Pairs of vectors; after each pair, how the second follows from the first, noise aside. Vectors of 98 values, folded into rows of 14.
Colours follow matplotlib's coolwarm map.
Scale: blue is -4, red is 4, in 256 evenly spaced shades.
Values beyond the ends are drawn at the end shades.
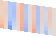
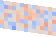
shuffled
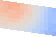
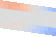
partly zeroed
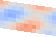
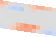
partly zeroed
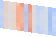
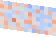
shuffled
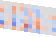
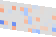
partly zeroed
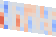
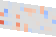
partly zeroed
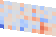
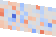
shuffled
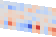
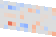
partly zeroed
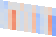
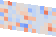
shuffled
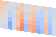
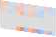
partly zeroed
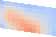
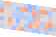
shuffled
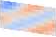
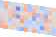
shuffled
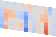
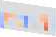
partly zeroed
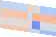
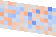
shuffled
